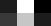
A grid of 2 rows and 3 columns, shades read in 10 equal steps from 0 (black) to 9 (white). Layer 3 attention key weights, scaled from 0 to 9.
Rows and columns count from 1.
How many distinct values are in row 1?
3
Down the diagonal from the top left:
1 7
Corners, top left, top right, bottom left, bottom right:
1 0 2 1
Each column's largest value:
2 9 1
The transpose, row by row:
1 2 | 9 7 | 0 1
